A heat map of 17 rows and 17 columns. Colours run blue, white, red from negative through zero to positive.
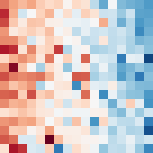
The field climbs toward the left. On average the colour sits 50% of the way up the scale. The top right is the calmest part. No single row or column stands out from its neighbours. No regular stripes run through it.
